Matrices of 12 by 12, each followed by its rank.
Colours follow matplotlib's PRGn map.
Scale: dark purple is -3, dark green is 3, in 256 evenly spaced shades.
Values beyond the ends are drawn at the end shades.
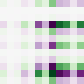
one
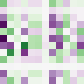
two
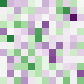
full rank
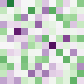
full rank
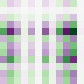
one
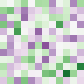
full rank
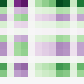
one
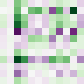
two
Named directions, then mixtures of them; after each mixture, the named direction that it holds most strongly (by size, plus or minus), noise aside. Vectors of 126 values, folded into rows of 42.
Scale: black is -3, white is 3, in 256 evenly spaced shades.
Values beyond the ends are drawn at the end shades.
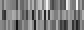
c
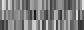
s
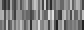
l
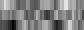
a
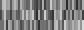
l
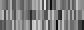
l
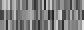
l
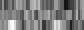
a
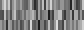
l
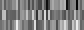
c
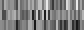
c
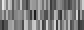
s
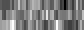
a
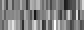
s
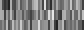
l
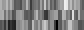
a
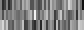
s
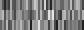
l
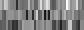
c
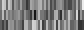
s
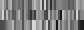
s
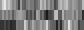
a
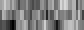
a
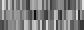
s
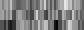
a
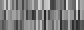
c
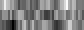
a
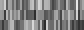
s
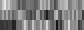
a
